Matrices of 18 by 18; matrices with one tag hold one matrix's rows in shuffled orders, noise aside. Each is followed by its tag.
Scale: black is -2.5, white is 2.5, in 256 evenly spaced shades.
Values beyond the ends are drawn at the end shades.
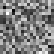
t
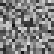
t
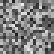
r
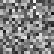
r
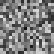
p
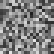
p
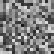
t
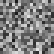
r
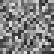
p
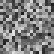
r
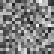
t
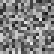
r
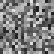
r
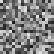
t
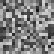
t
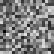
t
